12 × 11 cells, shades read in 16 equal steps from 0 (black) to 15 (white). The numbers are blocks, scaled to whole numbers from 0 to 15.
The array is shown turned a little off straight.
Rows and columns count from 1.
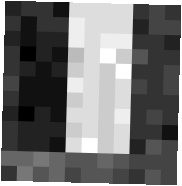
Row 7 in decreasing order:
13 13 12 12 3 3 3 3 1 1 1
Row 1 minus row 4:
-1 3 1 0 2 0 -2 1 -2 1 0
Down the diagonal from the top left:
2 1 2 1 12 13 12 14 3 5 4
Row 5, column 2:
2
